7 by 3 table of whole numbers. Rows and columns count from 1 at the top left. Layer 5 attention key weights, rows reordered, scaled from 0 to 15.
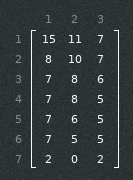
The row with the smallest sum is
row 7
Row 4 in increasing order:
5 7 8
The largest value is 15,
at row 1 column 1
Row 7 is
2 0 2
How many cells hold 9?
0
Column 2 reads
11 10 8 8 6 5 0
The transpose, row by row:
15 8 7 7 7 7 2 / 11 10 8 8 6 5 0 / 7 7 6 5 5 5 2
